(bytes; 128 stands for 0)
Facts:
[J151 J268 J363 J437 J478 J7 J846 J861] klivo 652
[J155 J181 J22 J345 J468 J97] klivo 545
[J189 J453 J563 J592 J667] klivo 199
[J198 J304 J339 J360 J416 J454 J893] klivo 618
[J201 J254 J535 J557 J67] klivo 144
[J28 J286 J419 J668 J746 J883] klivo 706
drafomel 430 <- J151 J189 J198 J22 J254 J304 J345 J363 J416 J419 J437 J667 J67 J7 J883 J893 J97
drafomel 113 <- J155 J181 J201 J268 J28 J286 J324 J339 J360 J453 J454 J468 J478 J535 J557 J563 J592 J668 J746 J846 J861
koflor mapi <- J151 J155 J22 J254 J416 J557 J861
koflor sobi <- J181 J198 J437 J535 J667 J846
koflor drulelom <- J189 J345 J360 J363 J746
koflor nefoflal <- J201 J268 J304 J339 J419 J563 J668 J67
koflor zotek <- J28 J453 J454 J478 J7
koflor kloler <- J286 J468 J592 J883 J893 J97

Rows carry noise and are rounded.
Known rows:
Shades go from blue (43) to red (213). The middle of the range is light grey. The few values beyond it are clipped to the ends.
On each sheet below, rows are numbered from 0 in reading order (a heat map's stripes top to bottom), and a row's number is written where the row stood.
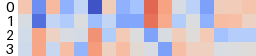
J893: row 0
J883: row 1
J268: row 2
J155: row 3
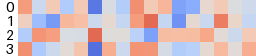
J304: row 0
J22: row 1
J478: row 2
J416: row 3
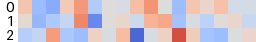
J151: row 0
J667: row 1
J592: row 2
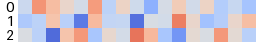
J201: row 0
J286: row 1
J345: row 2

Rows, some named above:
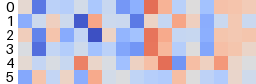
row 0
J883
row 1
J468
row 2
J893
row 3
J883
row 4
J7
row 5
J181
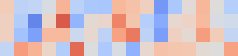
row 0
J419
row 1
J363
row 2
J22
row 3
J28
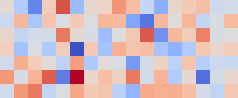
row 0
J363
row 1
J746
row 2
J7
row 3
J198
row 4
J668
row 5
J324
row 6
J453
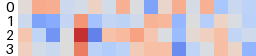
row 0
J563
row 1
J437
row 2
J189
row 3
J67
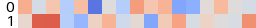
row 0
J304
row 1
J454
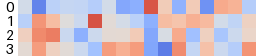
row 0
J97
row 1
J478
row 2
J339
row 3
J360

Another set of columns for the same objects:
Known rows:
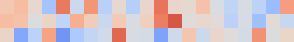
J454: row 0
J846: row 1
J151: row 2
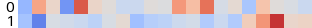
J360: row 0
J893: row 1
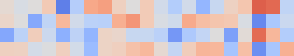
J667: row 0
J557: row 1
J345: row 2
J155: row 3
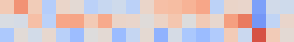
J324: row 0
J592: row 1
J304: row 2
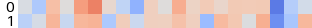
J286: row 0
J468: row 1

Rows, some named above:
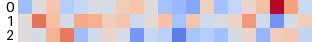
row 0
J189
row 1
J563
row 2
J419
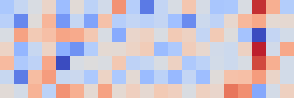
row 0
J363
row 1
J97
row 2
J668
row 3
J416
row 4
J437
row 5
J883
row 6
J592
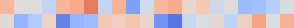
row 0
J478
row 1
J22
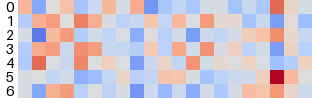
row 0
J7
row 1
J746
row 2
J883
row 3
J746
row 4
J339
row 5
J198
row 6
J883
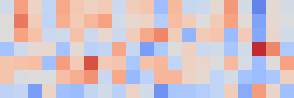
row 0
J563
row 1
J563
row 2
J181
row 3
J363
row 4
J453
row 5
J478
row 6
J67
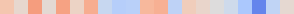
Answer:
J28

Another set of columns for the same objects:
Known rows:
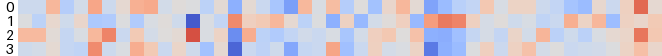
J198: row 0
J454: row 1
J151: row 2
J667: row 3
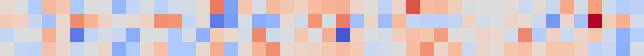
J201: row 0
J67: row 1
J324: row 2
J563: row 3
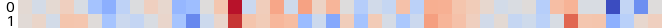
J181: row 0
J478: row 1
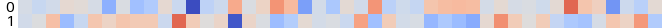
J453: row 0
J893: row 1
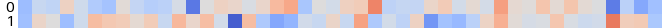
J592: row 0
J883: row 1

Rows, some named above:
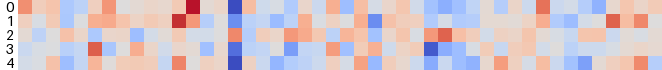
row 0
J22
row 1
J304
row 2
J339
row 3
J667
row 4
J893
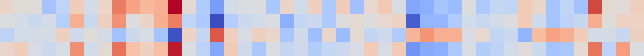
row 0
J345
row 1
J189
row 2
J28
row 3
J363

